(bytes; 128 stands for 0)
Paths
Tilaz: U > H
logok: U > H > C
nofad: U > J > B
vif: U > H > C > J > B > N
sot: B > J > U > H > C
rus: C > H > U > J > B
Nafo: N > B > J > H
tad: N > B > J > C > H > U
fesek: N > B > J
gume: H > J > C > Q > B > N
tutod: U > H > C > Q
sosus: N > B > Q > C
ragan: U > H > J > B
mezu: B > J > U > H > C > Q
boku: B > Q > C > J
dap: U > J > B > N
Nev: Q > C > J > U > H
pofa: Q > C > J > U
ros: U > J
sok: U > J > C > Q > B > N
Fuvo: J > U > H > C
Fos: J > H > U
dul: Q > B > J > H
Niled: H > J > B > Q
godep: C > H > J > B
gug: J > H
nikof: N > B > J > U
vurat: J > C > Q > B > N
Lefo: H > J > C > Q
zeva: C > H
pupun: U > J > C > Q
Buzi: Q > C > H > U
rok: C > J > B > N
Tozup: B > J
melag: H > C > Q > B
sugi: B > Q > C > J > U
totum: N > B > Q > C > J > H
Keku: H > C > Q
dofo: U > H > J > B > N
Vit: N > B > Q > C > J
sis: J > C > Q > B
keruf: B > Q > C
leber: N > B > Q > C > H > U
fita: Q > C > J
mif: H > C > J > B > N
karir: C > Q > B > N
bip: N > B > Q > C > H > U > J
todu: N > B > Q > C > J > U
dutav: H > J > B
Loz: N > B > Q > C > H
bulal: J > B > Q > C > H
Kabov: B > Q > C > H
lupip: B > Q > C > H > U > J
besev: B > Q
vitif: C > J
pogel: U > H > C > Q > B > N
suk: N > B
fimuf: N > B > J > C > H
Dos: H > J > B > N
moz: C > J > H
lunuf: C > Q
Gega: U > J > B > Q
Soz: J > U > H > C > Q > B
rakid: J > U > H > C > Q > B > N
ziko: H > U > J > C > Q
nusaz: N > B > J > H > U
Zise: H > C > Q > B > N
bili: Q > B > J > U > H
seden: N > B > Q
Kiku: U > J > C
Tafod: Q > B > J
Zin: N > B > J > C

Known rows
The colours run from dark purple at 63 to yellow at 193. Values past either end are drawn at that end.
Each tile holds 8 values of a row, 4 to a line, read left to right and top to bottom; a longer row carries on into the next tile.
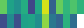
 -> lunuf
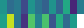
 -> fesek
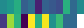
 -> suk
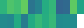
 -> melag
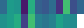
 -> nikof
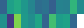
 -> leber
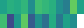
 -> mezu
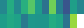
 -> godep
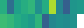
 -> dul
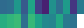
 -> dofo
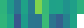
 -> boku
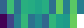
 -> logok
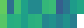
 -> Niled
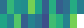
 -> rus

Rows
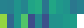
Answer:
bip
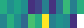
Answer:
karir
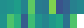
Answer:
dutav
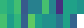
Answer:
Gega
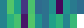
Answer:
nofad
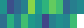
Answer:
gug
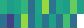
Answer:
tutod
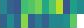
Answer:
moz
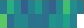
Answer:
todu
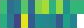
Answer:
Lefo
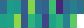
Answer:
ragan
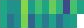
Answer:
bulal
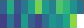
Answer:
Kiku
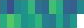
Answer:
Nafo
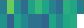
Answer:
sugi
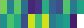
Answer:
seden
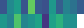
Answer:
nusaz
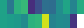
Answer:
Zise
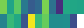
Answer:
besev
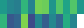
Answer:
ziko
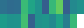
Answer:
fimuf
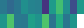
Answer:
mif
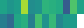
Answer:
Kabov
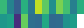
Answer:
fita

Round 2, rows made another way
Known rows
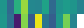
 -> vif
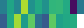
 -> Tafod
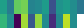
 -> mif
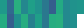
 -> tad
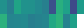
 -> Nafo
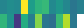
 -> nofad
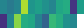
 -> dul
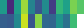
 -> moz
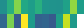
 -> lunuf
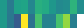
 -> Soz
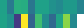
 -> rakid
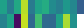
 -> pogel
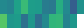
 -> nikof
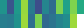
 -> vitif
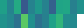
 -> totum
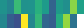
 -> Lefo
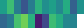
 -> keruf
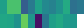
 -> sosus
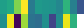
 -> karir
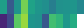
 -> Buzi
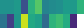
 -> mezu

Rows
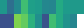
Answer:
pofa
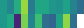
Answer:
sok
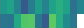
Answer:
boku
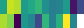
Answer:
suk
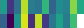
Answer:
logok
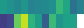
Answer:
fita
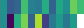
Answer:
Kiku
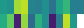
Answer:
rok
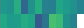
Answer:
todu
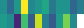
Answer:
dofo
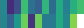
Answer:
gug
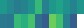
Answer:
sugi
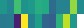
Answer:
Keku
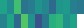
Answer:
Loz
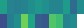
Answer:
Kabov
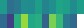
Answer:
lupip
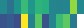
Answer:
tutod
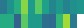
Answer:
Niled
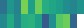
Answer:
Gega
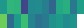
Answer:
Zin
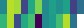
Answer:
seden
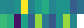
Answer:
dap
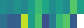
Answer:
pupun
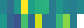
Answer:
ragan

